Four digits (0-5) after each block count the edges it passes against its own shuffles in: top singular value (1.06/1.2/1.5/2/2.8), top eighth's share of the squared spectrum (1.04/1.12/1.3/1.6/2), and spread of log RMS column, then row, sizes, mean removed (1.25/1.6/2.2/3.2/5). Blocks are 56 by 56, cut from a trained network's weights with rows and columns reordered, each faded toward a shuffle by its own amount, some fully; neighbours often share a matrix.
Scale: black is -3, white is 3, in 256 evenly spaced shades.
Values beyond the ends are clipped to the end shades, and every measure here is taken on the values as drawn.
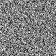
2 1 0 0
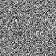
3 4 1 1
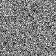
2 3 1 0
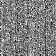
2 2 0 2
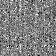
2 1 0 1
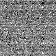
3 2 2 1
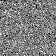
0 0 0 0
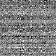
4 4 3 1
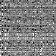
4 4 3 1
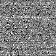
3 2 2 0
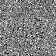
0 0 0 0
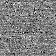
2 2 1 0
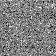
1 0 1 0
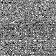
2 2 1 0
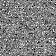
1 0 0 0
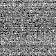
3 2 1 0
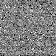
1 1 0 0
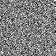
2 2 0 0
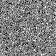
0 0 0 0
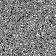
0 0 0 0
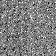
1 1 0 0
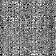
3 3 0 3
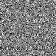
2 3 1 1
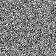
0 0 0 0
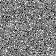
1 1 0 0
